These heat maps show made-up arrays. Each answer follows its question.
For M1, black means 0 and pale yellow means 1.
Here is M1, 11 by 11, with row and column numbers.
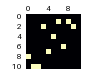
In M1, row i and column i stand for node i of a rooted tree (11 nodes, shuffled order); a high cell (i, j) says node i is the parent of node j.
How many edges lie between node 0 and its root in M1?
3
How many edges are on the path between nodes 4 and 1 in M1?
3
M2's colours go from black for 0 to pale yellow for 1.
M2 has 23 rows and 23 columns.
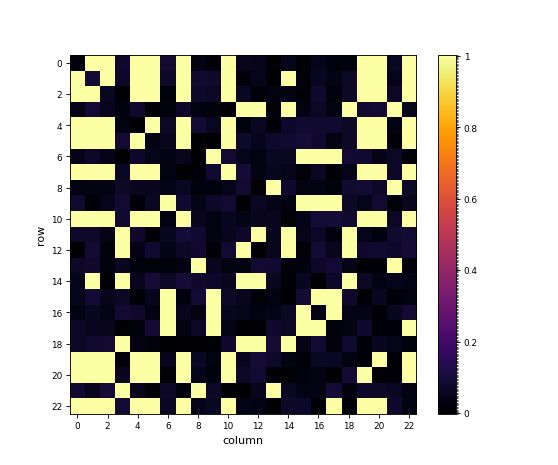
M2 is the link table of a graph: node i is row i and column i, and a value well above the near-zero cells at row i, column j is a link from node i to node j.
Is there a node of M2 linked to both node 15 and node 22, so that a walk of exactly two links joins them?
yes
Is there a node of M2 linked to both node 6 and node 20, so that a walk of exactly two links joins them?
no
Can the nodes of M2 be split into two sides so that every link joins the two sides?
no
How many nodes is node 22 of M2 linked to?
10
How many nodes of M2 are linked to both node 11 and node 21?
1
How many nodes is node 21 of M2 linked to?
3
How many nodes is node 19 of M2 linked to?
9
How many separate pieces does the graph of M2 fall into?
1
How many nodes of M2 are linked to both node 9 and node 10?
0
